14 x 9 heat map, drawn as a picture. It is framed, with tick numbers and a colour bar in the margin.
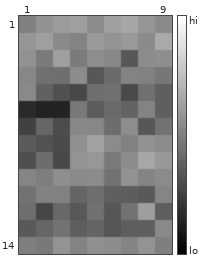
In the middle left lies a patch that is lower than the rest. The ninth with the lowest average is the middle left. The halves do not mirror each other. Horizontal stripes repeat 2 times down the table.
